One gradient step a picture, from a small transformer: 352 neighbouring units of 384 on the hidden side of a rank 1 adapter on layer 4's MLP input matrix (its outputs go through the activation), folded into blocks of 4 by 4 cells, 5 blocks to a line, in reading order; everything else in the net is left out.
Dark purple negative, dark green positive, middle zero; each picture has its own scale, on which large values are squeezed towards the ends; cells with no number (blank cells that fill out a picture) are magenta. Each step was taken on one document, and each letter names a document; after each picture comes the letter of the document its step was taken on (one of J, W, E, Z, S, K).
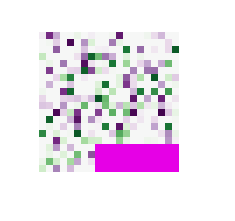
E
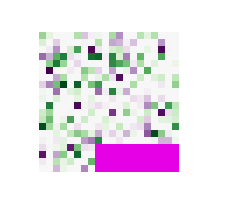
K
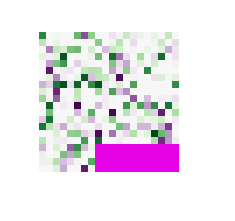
K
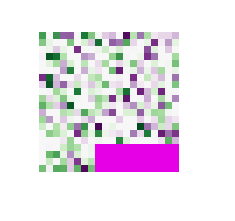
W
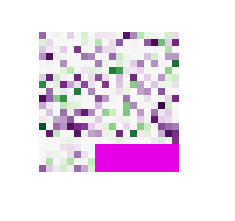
W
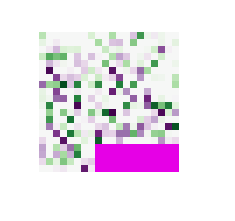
K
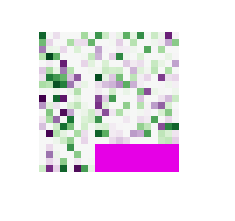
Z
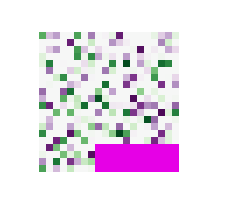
E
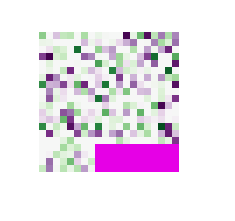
W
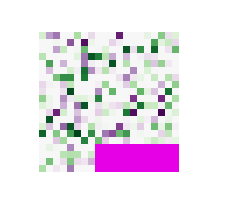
E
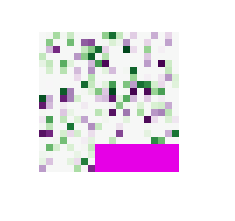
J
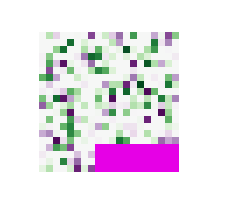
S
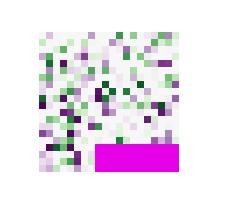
S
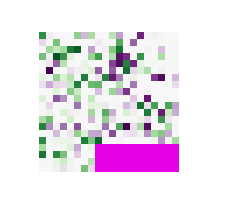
K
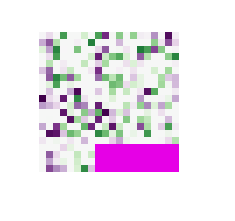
Z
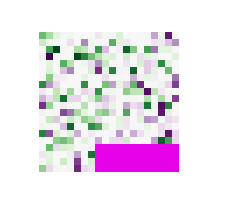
S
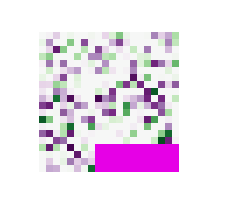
S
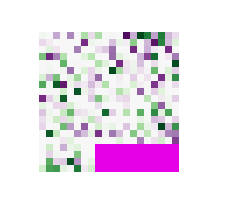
W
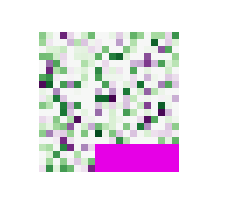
S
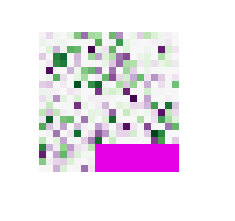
K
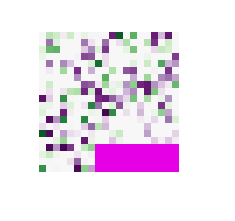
J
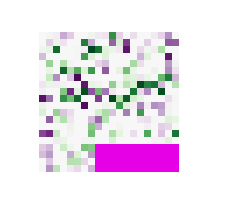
J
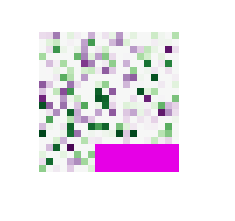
E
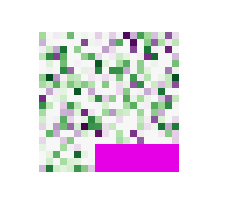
W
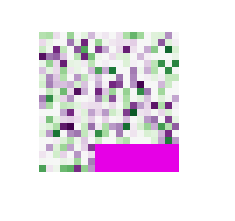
S
